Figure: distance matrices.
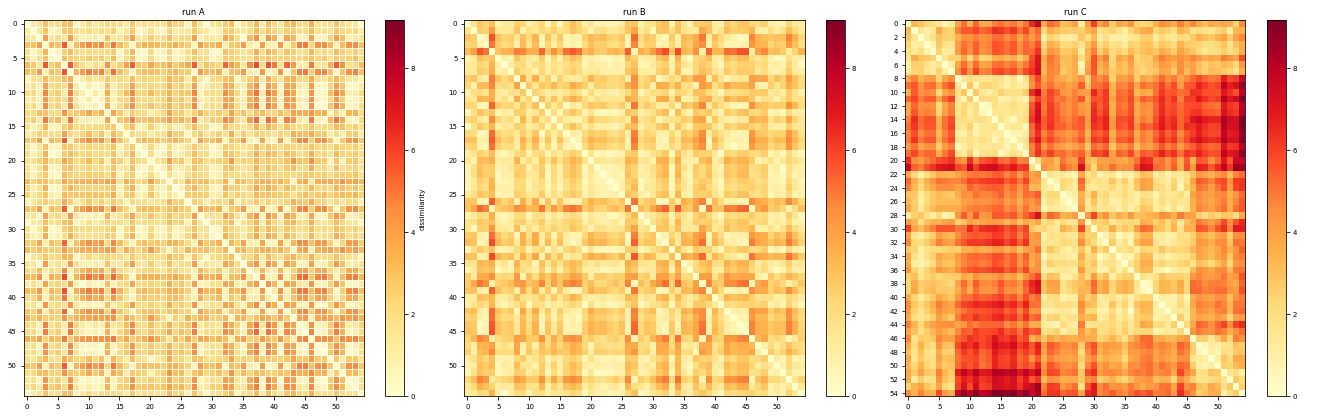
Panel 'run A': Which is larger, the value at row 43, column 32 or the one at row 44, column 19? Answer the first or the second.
the first
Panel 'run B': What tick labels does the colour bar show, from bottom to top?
0, 2, 4, 6, 8
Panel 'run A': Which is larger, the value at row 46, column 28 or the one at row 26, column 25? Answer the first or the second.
the first
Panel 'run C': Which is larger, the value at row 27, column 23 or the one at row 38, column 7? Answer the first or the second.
the second
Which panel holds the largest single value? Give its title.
run C
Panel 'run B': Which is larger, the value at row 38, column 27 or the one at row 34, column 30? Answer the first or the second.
the second
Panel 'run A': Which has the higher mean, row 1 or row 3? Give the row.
3
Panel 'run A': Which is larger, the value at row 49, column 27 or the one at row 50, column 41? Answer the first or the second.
the second
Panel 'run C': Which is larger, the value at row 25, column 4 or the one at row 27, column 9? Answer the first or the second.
the second
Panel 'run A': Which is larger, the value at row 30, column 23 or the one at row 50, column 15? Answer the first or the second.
the second
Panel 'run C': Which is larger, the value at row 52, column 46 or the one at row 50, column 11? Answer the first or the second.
the second
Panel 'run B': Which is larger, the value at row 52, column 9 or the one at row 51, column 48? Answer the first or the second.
the first
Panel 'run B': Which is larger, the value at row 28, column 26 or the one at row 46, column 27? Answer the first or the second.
the first
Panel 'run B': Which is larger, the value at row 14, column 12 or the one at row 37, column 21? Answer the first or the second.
the second
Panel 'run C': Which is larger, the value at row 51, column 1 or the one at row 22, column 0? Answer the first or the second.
the second
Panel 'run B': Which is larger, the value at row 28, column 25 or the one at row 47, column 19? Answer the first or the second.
the second
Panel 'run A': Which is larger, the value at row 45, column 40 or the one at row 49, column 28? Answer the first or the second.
the first
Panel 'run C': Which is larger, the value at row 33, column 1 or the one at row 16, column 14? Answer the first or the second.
the first
